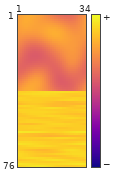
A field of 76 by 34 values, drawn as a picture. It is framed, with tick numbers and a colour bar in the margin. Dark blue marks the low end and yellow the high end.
The table splits into 2 rows of 1 panel. Panel 1,1: high, smooth. Panel 2,1: very high, streaked across, faint in contrast.
